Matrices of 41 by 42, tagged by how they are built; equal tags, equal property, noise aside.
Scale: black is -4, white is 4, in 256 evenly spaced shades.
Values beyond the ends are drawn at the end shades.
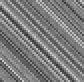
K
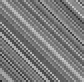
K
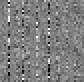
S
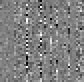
S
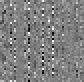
S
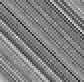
K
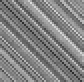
K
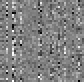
S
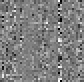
S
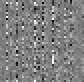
S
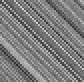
K
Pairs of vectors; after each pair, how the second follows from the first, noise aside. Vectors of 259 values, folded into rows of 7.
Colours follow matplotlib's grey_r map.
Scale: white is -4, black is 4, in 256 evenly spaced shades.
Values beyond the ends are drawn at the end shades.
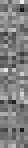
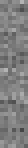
shrunk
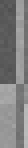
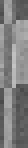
wrapped around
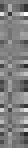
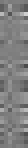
shrunk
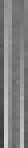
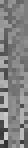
sign-scrambled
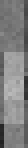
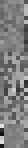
sign-scrambled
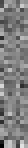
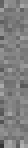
shrunk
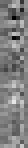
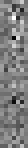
sign-scrambled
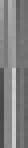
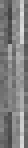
wrapped around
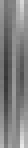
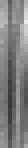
wrapped around
